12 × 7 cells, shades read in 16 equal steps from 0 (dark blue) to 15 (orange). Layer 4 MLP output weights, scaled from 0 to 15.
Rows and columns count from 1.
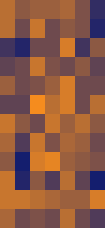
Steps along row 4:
up up down down up down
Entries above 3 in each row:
6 6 4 7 7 7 7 7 6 5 7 7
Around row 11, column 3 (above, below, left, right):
8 7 12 10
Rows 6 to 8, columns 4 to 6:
11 13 6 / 12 9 11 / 7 10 9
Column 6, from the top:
7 7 3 8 6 6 11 9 8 5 9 6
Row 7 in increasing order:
6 8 8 9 11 12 12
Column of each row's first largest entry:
1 3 5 3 5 3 1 3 4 1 7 5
